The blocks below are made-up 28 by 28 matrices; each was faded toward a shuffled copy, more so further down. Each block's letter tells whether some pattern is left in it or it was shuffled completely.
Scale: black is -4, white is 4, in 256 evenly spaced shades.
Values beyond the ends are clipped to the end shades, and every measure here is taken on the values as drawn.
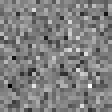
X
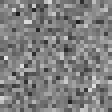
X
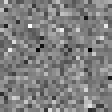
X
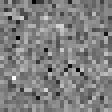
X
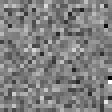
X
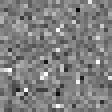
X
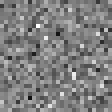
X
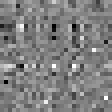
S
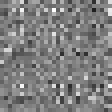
S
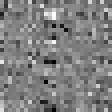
S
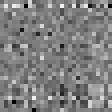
S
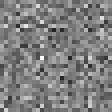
S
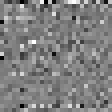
S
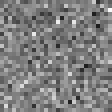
X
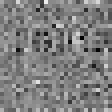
S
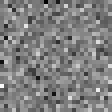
X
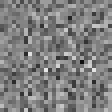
S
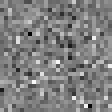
X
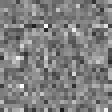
S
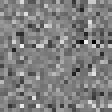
S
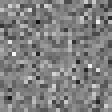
X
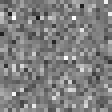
X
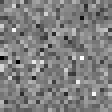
X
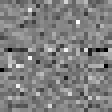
S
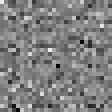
S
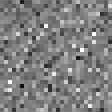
X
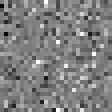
S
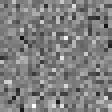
S
